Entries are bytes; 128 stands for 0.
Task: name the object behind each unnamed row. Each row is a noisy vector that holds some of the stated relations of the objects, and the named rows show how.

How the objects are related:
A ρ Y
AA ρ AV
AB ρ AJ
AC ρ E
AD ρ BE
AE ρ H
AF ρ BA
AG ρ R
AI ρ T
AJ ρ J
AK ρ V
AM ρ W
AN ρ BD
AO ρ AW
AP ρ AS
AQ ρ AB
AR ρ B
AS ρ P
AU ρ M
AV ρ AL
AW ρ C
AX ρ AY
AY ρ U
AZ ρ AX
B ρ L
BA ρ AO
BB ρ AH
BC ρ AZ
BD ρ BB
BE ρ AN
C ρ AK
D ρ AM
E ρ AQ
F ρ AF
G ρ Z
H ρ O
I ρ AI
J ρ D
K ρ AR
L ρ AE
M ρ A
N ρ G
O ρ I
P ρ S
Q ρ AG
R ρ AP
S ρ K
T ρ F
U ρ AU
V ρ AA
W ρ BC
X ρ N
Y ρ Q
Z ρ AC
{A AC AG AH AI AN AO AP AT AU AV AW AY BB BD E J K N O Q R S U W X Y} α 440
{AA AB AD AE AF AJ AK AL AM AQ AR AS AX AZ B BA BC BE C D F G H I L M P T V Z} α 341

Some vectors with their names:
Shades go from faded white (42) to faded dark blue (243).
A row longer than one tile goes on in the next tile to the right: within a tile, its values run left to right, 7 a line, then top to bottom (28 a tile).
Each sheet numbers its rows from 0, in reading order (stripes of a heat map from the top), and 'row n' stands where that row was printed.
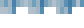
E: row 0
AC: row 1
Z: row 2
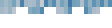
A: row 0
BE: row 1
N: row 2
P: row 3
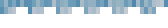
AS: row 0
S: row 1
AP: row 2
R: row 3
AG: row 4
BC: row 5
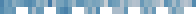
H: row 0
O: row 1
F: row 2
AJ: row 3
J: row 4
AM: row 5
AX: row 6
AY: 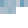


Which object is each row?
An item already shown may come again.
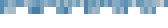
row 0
K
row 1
BA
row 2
AW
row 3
AR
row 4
AQ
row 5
D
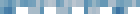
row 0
AF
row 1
J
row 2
W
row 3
S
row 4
C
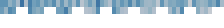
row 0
AI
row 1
L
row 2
AO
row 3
AC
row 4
P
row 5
U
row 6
AB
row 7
AG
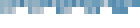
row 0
Q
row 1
R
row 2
P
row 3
AB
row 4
I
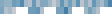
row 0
R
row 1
AV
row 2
AO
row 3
M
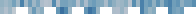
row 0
Y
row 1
AZ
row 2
AK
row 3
C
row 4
AU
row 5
B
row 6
AE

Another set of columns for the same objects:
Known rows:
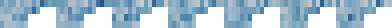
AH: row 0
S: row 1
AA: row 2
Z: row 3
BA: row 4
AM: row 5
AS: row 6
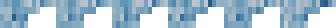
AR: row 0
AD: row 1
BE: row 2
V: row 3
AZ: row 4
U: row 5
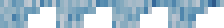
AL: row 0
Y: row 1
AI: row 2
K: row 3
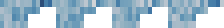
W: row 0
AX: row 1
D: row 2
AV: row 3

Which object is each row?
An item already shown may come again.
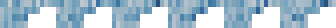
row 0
L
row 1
AK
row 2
J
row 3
AU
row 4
I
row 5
AC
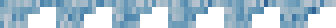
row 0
Y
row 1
R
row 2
F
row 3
BA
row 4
AM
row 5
M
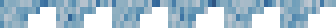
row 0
AO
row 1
AQ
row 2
AP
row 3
K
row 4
E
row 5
T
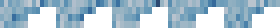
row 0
P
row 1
AU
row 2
J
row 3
AO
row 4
C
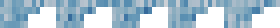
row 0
AF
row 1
AB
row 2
H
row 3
L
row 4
A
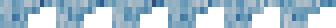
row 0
BC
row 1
K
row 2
W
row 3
AZ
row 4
B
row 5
Q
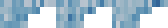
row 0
AF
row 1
AJ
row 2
AY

